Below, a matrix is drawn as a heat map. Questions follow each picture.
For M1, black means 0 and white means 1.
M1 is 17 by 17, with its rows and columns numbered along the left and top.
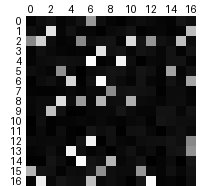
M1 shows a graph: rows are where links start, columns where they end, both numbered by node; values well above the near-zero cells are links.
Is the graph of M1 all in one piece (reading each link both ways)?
yes
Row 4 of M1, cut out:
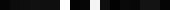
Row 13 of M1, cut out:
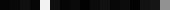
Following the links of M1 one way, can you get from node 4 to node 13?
no
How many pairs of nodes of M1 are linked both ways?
7
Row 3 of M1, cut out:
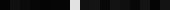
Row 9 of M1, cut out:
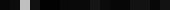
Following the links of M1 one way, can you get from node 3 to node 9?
no
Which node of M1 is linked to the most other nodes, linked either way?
node 2
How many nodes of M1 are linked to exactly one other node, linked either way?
1
